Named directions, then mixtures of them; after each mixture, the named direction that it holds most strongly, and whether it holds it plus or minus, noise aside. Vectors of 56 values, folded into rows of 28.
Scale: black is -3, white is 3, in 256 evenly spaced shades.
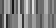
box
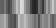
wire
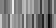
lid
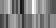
wire, minus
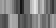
wire, minus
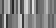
box, plus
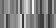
box, plus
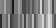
lid, minus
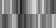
wire, minus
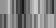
wire, minus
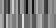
box, minus
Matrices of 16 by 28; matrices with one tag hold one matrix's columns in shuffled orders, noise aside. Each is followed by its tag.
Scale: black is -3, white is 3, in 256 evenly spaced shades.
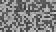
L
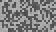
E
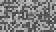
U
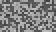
L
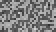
E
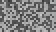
L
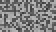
L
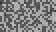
L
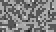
E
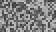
E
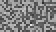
U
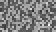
E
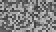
L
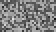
L
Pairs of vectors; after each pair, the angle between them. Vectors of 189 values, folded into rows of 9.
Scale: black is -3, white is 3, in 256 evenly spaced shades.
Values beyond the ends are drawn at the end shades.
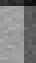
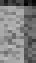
nearly parallel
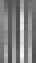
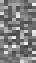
orthogonal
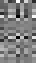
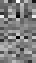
nearly parallel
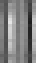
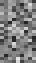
orthogonal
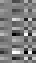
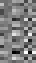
nearly opposite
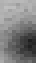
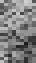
partly aligned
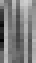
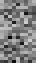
orthogonal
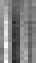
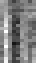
nearly parallel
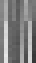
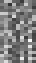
partly aligned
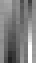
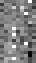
partly opposed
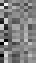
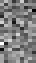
partly opposed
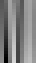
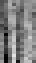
nearly parallel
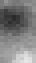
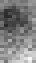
nearly parallel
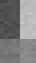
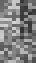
partly opposed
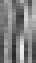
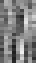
nearly parallel
